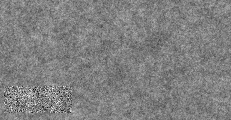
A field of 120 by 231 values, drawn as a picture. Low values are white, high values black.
Odd patch: rougher, in the bottom left. Roughest part: bottom left. Histogram: heavy tails on both sides. Slope: none.
